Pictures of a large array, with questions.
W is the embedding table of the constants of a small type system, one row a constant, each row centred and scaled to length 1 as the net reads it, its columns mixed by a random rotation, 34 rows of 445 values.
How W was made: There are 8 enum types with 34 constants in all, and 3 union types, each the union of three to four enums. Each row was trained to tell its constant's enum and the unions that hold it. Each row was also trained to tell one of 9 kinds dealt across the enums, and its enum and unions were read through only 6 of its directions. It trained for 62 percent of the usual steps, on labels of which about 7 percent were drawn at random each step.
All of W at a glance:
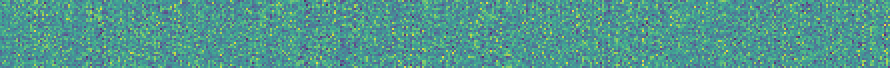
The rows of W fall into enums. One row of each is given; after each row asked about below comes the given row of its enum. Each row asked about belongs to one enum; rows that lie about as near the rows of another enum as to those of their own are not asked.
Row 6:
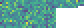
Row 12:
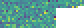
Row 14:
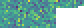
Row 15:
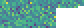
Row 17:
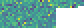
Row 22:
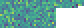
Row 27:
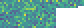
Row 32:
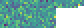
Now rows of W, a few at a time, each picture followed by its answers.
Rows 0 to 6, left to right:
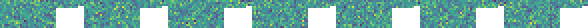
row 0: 32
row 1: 6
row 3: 27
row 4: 12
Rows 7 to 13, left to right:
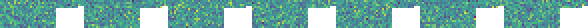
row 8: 12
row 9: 27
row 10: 6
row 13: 22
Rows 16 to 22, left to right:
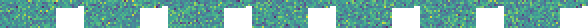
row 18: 12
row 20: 32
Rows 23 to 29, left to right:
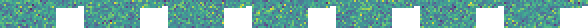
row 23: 17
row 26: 6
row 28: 17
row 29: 6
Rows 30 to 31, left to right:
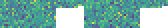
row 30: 32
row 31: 15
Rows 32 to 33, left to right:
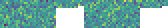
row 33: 27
